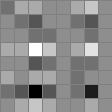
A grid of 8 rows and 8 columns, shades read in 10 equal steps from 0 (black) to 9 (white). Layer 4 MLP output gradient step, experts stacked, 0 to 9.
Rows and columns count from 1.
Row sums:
44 34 37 52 35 42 25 45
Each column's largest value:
6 6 9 7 5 6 8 5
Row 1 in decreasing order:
7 6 6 6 5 5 5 4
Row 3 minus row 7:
1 2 4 1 0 1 3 0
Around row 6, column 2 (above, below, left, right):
5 3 6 6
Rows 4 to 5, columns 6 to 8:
6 8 5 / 4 4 5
